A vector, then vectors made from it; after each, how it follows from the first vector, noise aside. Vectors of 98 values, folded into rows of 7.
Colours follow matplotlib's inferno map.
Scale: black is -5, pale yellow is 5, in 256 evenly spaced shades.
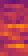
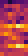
scaled up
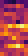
scaled up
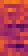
negated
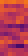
negated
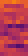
negated
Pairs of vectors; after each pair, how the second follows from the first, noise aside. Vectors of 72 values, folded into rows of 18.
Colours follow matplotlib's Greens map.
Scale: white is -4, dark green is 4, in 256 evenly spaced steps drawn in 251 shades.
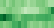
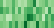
shuffled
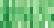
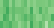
shrunk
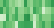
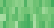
shrunk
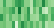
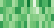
shuffled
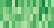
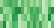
shuffled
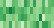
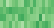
shrunk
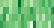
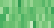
shrunk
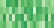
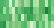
shuffled
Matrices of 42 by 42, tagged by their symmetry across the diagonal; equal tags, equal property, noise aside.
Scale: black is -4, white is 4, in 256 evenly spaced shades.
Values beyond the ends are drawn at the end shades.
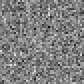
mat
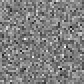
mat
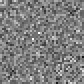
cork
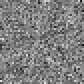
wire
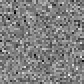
mat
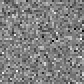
mat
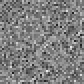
cork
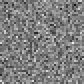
mat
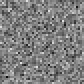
cork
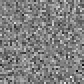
wire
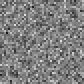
cork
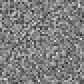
cork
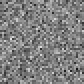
mat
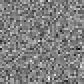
wire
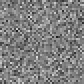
wire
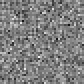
wire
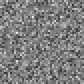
cork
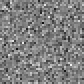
wire
